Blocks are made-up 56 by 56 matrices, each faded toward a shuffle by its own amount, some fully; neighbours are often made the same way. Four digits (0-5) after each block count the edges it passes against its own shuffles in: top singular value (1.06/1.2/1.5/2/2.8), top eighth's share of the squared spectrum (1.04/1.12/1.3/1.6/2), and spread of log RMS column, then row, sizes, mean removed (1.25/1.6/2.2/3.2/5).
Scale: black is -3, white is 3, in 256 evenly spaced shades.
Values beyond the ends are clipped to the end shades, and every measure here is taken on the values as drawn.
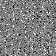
0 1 1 0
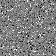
0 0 0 0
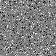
0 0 0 0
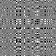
5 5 3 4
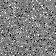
0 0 0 0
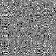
4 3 2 2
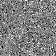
2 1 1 0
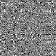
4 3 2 2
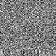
4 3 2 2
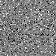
2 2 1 2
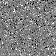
0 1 0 0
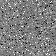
0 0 0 0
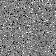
0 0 0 0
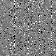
2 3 2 0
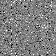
1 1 1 0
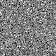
0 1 0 0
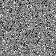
0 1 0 0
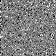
0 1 1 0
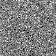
0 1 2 0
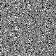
0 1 2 0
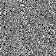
1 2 3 0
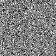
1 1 2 0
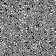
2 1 0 0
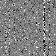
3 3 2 0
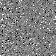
1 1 1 0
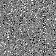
1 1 2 0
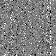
2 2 2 0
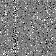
2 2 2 0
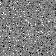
1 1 1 0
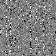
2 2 2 0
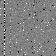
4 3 1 0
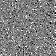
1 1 1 0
